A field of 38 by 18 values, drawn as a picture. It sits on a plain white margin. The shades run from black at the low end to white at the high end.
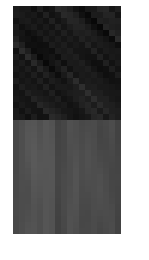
It is made of 2 by 1 panels. Panel 1,1: very low, slanting down to the right, faint in contrast. Panel 2,1: low, streaked downward, faint in contrast.
